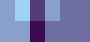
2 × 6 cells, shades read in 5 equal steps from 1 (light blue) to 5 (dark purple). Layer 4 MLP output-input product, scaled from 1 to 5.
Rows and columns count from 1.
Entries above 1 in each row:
5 6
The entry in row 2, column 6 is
3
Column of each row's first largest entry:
3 3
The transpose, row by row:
2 2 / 1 2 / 4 5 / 2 3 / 3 3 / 3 3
